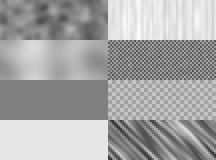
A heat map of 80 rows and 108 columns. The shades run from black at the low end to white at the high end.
It is made of 4 by 2 panels. Panel 1,1: middling, blotchy. Panel 1,2: very high, streaked downward, faint in contrast. Panel 2,1: high, smooth. Panel 2,2: middling, checkered, strong in contrast. Panel 3,1: middling, flat. Panel 3,2: high, checkered. Panel 4,1: very high, flat. Panel 4,2: middling, slanting down to the right, strong in contrast.
